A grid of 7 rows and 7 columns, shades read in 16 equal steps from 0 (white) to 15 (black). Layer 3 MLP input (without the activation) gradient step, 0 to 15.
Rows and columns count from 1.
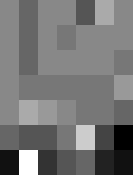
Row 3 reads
7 9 7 7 7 7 8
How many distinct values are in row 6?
6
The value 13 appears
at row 7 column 6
